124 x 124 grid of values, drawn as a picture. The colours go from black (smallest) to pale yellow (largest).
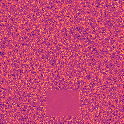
The bottom middle is the calmest part. An odd patch, calmer than its surroundings, sits in the bottom middle. The halves do not mirror each other. There are no regular stripes. The grain is fine, like static. No overall slope runs across the table.
